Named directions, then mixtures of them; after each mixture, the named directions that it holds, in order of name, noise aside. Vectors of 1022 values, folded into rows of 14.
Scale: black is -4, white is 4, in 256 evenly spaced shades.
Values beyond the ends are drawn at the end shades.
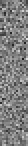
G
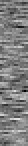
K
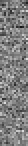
G, K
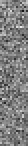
G, K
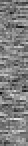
K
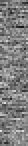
G, K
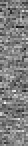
G, K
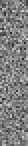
G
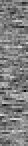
K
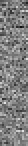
G, K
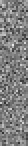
G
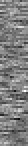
K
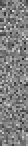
G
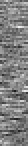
K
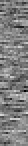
K
